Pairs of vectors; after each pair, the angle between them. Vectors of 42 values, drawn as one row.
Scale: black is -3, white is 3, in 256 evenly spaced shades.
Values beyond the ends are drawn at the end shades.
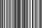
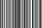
nearly parallel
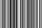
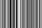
nearly parallel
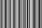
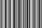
nearly parallel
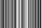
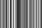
partly opposed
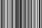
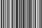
partly aligned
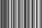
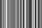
partly opposed
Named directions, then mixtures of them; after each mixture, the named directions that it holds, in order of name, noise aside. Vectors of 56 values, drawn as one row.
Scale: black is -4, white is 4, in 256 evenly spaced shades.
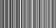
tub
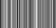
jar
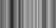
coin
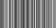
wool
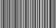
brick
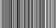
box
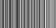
box, tub, wool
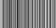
box, brick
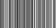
box, jar, wool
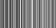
tub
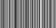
brick, wool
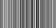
brick, tub, wool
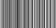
box, brick, wool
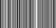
jar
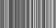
box, coin, wool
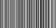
brick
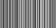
brick, tub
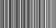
box, tub, wool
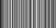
box, jar, tub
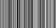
box, jar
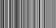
brick, tub, wool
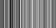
coin, tub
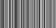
brick, tub, wool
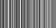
tub, wool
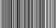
box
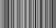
wool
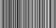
box, brick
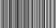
box, brick, wool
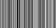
box, jar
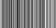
box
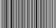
box, brick, jar
